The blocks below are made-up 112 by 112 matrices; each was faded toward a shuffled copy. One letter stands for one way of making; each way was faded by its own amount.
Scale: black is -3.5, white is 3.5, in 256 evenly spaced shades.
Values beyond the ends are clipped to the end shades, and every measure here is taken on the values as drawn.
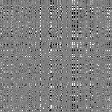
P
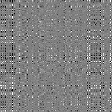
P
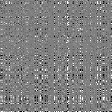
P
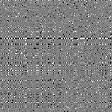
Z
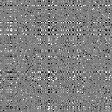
Z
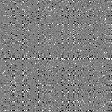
Z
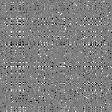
Z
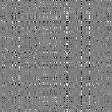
P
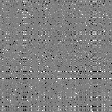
Z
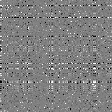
Z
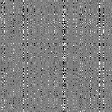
P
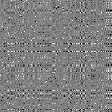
Z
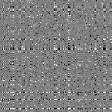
Z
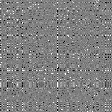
Z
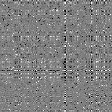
Z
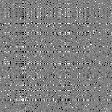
Z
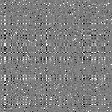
Z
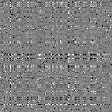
Z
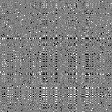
Z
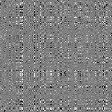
P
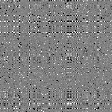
Z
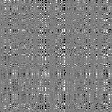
P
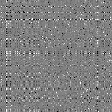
Z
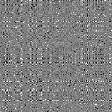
Z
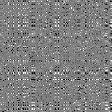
Z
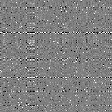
Z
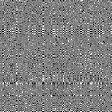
Z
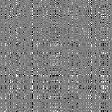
P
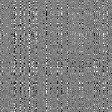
P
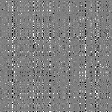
P
